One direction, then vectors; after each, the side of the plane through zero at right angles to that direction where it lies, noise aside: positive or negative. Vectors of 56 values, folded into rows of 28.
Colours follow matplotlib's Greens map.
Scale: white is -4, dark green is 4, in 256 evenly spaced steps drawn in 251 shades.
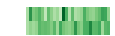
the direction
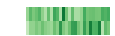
positive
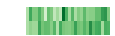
positive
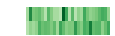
positive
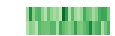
positive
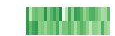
negative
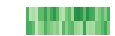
negative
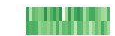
negative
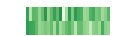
negative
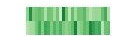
positive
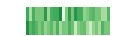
negative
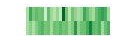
positive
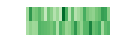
positive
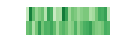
positive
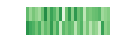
negative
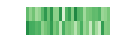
negative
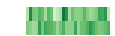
positive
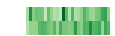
positive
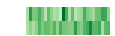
positive
